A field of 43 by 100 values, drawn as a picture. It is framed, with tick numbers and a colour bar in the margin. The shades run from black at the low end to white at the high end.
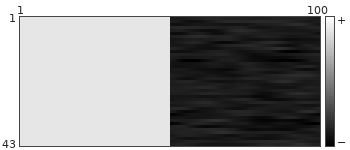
The table splits into one row of 2 panels. Panel 1,1: very high, flat. Panel 1,2: very low, streaked across, faint in contrast.
